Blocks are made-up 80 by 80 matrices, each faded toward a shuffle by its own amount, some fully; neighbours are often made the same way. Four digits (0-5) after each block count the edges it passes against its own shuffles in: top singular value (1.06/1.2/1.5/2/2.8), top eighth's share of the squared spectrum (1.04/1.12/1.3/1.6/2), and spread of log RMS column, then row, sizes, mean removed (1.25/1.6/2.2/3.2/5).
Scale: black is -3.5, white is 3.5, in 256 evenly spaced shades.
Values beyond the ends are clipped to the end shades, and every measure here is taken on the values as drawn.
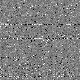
3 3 0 2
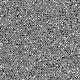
2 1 0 0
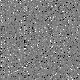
3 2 1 0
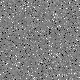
1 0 0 0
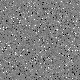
0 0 0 0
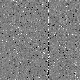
4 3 1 0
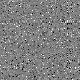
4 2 1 0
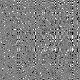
5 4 3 2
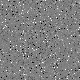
2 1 0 0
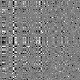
5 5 3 3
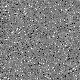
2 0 0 0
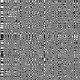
5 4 3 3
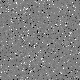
0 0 0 0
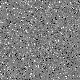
2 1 0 0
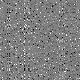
4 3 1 0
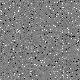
3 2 1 0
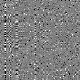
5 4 2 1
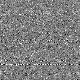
2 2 0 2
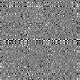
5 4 2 3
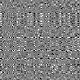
5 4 3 3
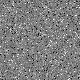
2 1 0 0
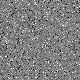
0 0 0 0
